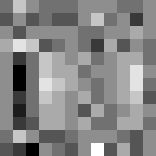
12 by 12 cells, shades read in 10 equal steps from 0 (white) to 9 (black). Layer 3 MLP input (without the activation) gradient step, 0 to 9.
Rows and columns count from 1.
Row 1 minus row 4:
2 1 2 -1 0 1 -1 -3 1 -1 1 -1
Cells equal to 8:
1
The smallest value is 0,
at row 12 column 8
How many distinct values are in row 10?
5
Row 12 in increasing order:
0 3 4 4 4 5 6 6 6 6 7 9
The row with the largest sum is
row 12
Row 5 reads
4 7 5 2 3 4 3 5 4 3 3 5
